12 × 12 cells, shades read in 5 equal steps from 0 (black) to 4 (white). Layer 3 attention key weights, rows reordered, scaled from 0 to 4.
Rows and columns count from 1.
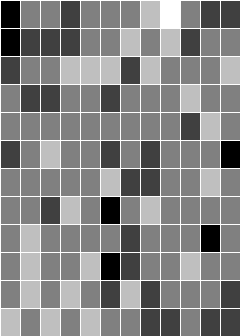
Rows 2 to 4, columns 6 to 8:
2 3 2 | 3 1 3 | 1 2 2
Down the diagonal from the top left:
0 1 2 2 2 1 1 3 2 3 2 1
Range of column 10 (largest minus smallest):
2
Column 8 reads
3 2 3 2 2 1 1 3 2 2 1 1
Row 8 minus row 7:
0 0 -1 1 0 -3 1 2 0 0 -1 0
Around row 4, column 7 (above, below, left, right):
1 2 1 2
